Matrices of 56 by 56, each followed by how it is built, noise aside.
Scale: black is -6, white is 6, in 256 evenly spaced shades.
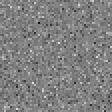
noise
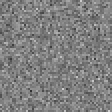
noise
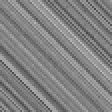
Toeplitz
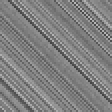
Toeplitz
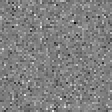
noise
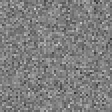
noise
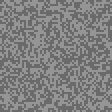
noise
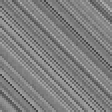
Toeplitz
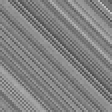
Toeplitz
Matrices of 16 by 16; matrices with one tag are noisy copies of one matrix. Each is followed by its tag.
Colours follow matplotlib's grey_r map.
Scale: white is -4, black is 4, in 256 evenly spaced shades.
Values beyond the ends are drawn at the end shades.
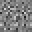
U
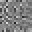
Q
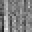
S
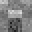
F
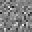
U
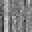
S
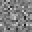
U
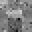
F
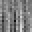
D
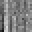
S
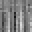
D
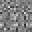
U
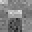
F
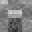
F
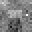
F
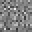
U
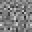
U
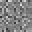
Q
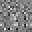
U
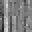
S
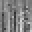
D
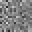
Q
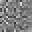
Q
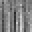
D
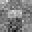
F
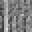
S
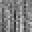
D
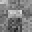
F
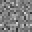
U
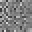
Q
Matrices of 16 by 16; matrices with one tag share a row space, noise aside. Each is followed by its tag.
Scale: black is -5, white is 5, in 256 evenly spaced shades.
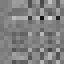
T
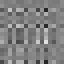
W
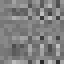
T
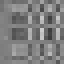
T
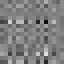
W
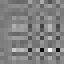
T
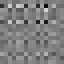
W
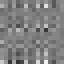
W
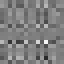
W
